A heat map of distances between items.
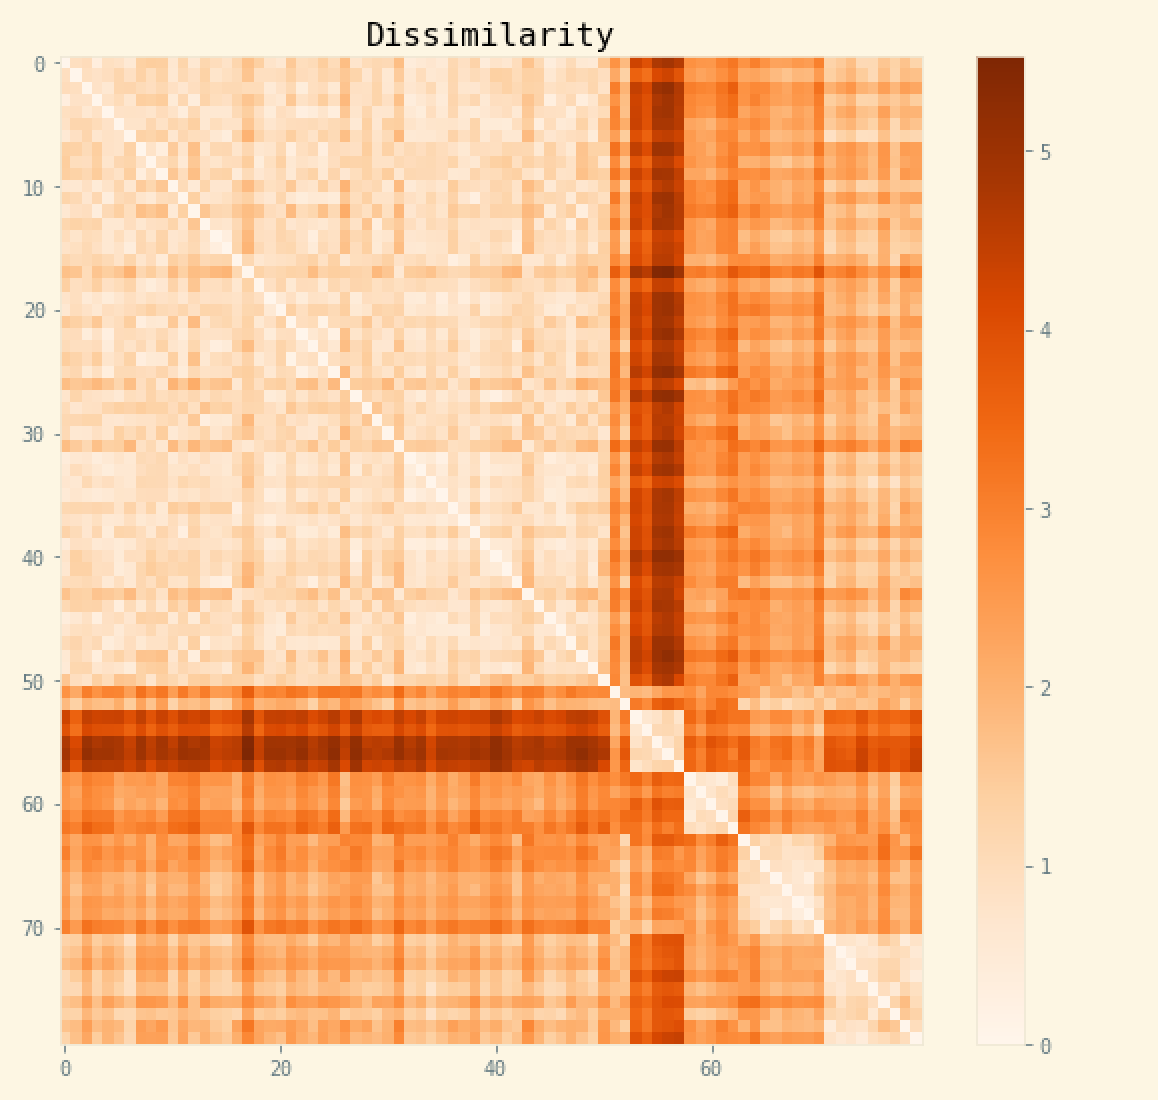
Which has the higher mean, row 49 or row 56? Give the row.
56
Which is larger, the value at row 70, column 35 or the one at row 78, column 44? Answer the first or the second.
the first
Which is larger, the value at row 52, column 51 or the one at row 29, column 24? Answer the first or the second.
the first
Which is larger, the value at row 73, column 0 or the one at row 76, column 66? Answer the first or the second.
the second
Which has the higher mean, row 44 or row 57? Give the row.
57
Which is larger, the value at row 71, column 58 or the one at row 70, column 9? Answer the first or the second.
the second
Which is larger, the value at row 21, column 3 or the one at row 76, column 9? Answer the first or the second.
the second
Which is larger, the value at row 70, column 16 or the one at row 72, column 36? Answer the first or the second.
the first
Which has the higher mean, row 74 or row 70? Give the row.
70
